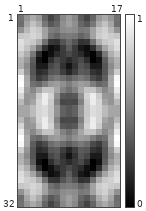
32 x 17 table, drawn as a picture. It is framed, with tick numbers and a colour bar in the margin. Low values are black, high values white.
It mirrors both left to right and top to bottom. No lone cell stands out from its neighbours. There is no overall slope.
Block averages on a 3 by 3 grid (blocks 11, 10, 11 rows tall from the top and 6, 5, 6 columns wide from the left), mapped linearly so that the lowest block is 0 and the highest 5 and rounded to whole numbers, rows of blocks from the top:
202 / 525 / 202
